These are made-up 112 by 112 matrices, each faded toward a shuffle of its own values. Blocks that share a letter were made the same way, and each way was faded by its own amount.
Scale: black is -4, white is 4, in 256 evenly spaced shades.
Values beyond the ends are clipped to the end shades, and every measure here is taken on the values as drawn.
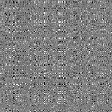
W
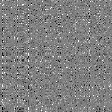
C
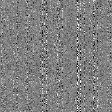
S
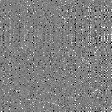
C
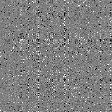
C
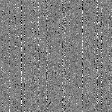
S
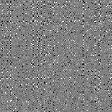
C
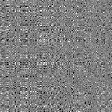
W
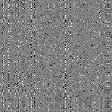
C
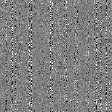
S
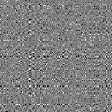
W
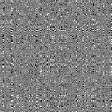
W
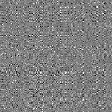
W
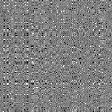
W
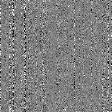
S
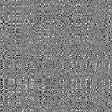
W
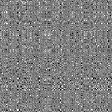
W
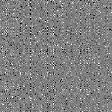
C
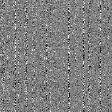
S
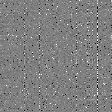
C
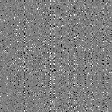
C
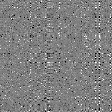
C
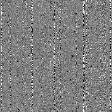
S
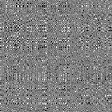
W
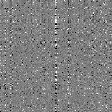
C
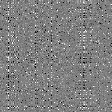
C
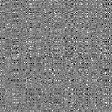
W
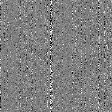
S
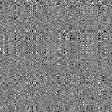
W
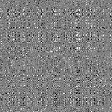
W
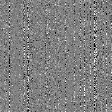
S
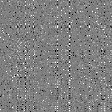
C
